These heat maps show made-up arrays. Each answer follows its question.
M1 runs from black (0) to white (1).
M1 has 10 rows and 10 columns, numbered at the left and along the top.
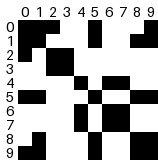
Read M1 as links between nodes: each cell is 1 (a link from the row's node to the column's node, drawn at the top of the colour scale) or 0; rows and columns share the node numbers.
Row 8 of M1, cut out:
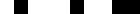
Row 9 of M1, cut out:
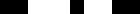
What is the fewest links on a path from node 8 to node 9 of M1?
2
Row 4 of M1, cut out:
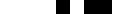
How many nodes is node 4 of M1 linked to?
7
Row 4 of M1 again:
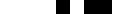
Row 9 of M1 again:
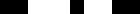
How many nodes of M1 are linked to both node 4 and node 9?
2
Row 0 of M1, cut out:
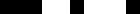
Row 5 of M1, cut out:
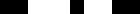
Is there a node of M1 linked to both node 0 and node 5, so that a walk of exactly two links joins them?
yes
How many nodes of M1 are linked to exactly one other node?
0
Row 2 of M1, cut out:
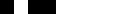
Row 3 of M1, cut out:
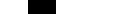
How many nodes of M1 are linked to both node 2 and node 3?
7
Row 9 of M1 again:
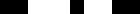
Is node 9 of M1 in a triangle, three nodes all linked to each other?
yes
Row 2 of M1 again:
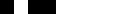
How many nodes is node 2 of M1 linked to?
7
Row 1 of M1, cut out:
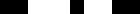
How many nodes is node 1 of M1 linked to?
5
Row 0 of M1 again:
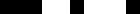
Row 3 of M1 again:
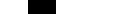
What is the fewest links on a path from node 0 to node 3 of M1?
1
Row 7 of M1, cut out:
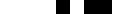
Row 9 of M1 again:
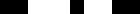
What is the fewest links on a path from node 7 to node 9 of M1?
1
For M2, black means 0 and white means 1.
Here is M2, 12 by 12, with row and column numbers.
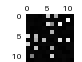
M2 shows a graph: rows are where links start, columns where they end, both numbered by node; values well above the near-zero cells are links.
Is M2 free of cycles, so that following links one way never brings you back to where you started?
no
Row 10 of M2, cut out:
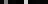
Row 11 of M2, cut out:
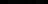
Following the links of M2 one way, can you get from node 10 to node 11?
no
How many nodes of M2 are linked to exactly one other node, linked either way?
3
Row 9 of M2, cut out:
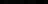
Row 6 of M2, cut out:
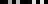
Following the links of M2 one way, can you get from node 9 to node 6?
no
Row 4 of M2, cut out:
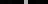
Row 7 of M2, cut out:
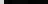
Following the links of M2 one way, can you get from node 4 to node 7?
yes
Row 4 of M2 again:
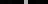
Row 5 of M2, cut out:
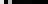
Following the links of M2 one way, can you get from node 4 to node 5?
yes
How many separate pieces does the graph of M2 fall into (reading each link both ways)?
4
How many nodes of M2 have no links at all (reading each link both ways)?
3
